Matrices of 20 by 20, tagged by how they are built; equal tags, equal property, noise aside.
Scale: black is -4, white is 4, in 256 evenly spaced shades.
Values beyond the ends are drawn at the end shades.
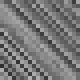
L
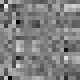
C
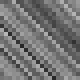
L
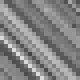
L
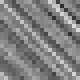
L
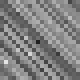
L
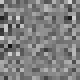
C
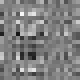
C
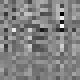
C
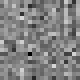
C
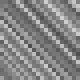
L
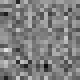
C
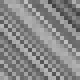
L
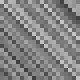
L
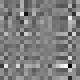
C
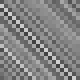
L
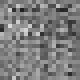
C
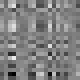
C
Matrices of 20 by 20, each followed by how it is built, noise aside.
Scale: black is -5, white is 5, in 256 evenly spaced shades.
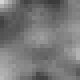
smooth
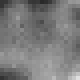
smooth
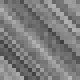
Toeplitz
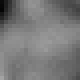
smooth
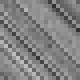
Toeplitz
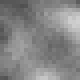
smooth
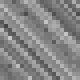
Toeplitz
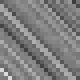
Toeplitz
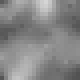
smooth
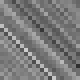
Toeplitz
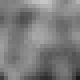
smooth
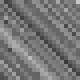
Toeplitz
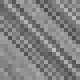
Toeplitz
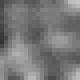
smooth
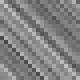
Toeplitz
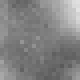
smooth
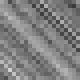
Toeplitz
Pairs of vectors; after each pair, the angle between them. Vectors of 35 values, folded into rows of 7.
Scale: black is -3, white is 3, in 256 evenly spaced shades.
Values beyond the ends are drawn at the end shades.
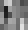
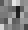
orthogonal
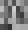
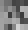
partly aligned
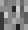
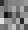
partly opposed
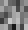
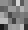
partly opposed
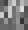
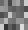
orthogonal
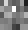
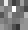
nearly parallel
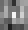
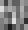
partly aligned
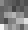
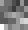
nearly parallel
